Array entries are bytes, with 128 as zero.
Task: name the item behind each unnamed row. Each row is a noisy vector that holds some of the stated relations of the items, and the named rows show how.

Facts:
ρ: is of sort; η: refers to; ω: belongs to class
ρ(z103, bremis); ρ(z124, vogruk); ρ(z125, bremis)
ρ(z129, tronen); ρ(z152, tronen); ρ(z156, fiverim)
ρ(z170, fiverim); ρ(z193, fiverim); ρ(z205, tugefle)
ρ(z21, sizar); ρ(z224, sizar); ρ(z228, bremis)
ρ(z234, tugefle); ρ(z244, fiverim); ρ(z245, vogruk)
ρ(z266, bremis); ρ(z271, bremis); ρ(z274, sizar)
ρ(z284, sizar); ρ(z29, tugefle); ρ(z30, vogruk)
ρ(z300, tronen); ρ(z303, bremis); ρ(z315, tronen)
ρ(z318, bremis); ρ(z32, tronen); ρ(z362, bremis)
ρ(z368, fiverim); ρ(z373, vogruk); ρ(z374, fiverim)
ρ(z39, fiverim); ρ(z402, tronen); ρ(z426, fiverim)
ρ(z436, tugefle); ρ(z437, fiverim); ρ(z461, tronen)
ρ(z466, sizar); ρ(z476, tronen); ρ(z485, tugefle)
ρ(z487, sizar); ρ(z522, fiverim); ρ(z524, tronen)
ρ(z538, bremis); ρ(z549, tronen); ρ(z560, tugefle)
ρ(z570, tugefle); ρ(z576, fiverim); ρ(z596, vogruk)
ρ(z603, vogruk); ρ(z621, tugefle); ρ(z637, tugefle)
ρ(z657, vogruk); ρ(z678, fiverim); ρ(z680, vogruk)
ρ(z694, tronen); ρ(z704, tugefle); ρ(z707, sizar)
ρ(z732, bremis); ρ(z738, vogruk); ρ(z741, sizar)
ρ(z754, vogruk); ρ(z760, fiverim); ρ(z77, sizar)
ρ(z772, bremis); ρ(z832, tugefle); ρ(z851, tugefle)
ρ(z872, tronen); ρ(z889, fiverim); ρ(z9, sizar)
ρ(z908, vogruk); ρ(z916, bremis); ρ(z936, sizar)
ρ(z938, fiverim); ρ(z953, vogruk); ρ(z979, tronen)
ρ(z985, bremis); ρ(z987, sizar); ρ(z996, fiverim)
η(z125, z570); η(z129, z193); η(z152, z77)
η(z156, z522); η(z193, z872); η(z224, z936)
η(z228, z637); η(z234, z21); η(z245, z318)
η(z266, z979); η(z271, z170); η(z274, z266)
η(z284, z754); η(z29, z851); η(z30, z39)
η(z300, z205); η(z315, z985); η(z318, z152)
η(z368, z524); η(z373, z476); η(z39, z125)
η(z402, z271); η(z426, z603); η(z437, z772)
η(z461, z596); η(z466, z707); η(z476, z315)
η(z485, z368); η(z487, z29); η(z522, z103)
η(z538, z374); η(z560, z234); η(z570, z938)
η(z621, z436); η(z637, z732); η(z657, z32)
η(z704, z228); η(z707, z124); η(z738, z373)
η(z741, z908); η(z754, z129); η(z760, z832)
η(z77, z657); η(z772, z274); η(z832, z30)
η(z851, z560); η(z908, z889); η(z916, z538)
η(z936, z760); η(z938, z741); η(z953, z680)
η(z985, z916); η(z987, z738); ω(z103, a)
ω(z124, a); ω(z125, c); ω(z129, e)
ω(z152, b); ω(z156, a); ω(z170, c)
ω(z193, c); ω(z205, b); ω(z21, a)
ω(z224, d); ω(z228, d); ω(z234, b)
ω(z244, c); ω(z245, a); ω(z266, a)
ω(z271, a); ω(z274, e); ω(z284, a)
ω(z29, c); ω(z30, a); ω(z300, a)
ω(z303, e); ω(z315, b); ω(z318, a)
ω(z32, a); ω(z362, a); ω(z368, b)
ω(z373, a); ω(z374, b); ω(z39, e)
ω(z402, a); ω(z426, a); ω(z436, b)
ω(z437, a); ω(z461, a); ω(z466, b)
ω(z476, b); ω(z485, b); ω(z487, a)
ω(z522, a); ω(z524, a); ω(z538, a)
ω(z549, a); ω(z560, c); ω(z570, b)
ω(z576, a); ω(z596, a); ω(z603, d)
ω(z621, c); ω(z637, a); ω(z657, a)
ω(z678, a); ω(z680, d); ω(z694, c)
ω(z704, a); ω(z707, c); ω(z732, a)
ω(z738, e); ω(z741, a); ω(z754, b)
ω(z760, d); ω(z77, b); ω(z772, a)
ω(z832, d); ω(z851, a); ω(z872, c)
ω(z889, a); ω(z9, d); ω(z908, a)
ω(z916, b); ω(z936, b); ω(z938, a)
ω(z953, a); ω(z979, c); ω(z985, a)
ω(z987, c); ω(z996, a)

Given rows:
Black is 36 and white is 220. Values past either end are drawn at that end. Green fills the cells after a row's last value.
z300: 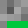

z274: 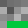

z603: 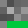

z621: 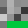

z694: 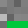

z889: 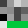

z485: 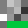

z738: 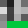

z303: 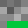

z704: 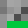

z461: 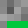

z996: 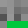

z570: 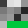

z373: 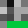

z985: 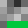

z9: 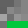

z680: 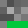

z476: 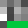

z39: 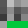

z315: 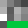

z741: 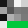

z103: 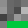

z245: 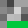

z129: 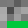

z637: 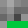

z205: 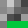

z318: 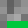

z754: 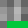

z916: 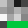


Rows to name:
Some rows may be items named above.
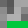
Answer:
z284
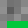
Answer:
z549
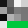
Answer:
z741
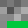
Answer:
z303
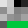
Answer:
z374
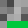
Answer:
z953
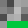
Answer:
z953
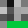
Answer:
z373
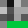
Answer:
z373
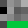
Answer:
z224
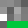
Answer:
z152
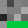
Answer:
z657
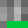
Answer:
z754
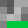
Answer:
z487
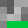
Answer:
z487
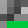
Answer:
z32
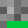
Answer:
z244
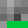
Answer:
z637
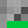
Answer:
z704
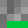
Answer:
z772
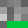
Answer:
z77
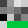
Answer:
z938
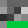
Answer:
z21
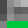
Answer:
z125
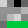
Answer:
z538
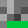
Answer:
z560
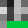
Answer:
z738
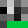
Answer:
z760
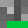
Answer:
z170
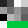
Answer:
z908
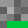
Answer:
z193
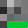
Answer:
z936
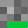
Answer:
z193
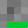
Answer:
z549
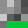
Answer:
z234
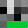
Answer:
z832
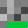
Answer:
z29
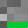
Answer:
z228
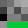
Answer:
z30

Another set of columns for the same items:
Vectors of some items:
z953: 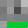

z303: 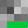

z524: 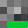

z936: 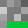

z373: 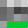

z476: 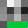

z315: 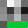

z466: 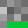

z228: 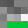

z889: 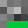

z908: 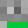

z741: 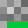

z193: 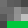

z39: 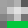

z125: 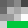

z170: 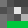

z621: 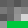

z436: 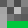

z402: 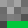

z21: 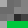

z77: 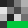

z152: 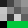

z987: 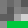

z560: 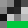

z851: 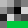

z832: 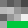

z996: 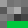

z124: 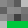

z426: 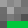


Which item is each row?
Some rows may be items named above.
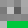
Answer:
z908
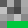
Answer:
z754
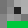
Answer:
z772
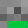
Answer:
z637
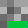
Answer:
z274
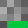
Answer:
z368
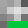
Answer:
z39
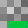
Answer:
z741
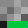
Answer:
z129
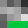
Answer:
z760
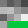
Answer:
z832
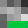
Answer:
z760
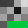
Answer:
z318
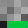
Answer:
z129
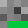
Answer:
z487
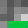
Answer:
z707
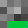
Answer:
z549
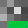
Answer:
z374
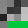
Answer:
z29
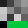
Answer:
z152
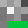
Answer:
z938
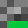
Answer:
z32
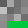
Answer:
z485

